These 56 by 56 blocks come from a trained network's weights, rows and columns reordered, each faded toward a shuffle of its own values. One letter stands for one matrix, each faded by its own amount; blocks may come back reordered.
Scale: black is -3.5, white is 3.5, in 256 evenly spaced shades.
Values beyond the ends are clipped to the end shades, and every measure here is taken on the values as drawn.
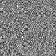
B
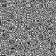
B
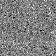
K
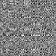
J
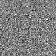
B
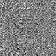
B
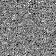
K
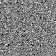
K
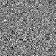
B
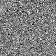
K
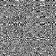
J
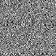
B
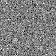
K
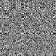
J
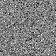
K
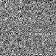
B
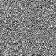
B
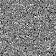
K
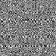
J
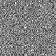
B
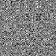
B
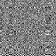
J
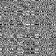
J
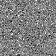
K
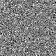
K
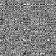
J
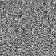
B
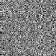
B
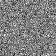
K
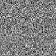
B
